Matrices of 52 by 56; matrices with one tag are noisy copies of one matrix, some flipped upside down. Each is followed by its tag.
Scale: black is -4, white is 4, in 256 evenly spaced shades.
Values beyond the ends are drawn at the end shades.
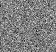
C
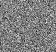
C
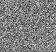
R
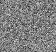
R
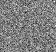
R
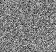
R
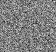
R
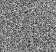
R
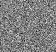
C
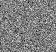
C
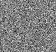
C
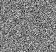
C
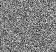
C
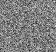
R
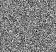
C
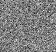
R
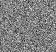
C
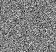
C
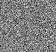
C
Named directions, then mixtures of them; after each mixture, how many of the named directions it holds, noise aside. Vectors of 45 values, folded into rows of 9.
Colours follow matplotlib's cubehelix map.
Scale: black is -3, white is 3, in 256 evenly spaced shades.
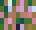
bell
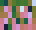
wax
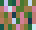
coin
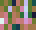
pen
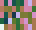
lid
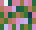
three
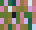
one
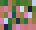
one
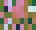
two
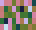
two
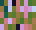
three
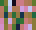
three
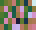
two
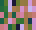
three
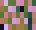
three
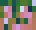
one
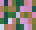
one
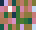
two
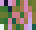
two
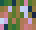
two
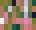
one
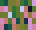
one
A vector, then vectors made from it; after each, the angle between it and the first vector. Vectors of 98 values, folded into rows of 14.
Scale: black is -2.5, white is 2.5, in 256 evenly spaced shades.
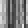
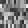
orthogonal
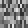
orthogonal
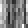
nearly parallel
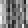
nearly parallel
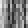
nearly parallel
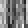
nearly parallel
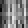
nearly opposite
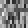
partly aligned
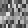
orthogonal
